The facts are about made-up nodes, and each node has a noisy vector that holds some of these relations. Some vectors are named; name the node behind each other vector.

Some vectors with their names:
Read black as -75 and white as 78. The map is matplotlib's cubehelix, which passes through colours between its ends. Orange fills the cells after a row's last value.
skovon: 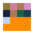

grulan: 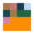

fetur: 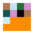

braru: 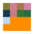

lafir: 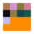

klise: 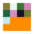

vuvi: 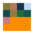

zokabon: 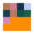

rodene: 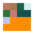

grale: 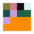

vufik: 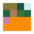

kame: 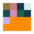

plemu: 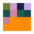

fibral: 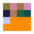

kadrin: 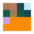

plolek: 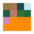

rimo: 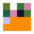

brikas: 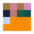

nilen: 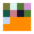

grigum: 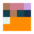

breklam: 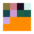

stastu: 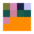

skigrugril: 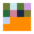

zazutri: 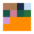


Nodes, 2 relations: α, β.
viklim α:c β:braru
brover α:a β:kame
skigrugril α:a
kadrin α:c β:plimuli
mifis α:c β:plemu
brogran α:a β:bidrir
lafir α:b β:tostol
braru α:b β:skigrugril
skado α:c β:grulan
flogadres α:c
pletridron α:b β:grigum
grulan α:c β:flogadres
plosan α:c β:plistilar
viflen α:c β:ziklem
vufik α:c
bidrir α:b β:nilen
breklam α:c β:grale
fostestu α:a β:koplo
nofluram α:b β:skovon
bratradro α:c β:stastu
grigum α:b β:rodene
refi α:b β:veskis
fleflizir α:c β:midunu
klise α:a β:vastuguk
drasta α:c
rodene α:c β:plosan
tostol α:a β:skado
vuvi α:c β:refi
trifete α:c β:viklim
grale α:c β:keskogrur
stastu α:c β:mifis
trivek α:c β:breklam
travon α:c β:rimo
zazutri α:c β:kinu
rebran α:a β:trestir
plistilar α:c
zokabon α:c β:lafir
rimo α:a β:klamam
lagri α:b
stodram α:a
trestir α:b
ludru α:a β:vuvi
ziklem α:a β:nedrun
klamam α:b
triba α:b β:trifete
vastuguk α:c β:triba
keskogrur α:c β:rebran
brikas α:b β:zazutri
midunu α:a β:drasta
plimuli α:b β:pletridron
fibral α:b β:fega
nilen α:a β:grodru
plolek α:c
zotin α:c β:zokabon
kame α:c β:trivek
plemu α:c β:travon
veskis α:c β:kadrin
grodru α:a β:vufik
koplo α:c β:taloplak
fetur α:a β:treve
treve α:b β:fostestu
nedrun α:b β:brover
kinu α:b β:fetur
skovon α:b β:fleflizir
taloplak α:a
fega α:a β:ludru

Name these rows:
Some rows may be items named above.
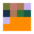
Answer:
trestir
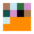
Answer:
fetur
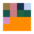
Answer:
bratradro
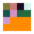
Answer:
keskogrur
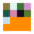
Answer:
brogran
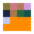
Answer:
lagri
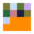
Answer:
taloplak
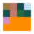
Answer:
fleflizir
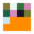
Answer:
klise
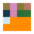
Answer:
triba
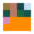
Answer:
fleflizir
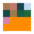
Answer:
grulan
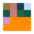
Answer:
viflen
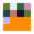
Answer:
ludru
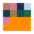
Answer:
skado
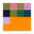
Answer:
refi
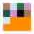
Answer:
fetur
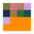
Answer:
klamam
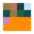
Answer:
veskis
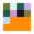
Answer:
rebran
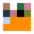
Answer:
tostol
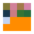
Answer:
braru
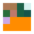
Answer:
plosan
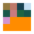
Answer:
viflen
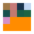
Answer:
zotin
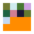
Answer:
stodram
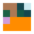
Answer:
kadrin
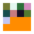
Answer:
fega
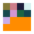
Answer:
trivek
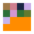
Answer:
trifete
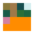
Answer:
flogadres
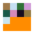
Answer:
fostestu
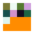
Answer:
brover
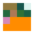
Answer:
plistilar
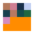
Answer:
zokabon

